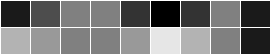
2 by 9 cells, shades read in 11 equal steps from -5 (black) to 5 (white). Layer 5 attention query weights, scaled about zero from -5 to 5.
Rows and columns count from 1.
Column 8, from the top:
0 0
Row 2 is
2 1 0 0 1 4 2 0 -4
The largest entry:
4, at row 2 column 6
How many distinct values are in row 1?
5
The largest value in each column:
2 1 0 0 1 4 2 0 -4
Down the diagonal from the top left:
-4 1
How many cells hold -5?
1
